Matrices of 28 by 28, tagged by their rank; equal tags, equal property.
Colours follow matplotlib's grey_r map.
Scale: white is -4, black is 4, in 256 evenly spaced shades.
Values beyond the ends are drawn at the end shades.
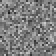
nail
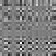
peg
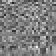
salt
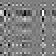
peg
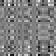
peg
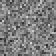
nail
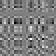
peg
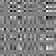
peg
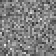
nail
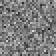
nail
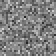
nail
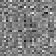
salt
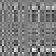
peg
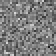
nail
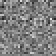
salt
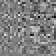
salt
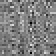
salt
